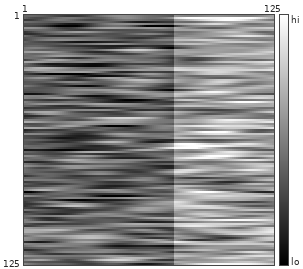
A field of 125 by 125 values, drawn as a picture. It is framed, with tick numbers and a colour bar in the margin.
Grain: streaks across. Histogram: bell-shaped. Seam: vertical, 60% of the way across, the right part higher.
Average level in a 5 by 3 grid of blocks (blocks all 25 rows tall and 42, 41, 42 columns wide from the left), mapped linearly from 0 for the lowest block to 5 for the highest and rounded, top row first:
014
014
025
014
115
